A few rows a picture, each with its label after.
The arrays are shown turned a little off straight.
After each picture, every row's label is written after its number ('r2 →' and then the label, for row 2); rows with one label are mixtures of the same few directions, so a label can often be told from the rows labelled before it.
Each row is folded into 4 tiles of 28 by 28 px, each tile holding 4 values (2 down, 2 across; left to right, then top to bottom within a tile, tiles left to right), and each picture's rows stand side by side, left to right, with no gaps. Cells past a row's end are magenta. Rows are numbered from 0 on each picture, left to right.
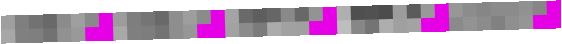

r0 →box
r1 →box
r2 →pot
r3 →pot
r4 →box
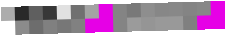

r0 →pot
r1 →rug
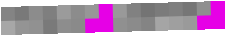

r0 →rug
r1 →pot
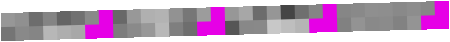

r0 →pot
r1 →box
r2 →pot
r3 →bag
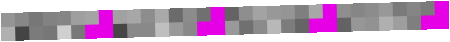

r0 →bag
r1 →rug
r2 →box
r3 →rug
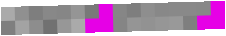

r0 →box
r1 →rug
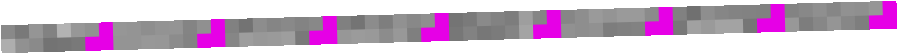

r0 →pot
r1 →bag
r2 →rug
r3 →rug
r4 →bag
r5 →pot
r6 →rug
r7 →box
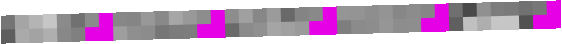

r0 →box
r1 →pot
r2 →pot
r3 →rug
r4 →rug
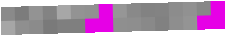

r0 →pot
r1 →box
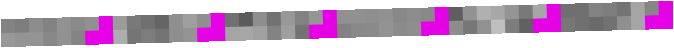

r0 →rug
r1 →box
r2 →rug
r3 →rug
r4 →box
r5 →bag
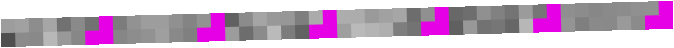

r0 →rug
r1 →box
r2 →box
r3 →bag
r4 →bag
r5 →bag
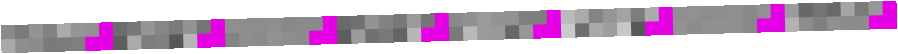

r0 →pot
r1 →bag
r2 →rug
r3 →bag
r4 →bag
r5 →bag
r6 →bag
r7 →pot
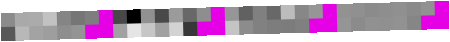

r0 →box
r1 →rug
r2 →pot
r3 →bag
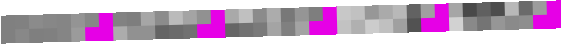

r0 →bag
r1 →pot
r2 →rug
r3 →bag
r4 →pot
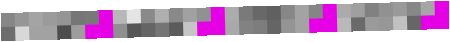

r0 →bag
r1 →rug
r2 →box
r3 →bag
